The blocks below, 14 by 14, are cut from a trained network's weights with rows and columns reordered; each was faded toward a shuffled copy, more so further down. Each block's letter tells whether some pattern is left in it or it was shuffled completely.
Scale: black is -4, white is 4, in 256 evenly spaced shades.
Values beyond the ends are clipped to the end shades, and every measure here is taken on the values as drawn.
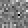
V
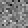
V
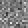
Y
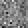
V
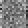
Y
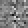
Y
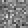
V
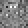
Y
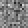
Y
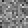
V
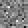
V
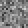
V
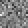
V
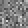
V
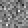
V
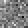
V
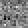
Y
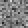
V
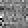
Y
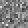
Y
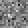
V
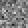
V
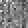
Y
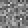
Y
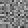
Y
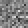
Y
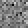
V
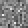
V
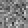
V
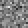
V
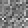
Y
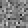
V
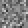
V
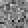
V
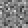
V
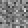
Y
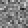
Y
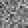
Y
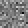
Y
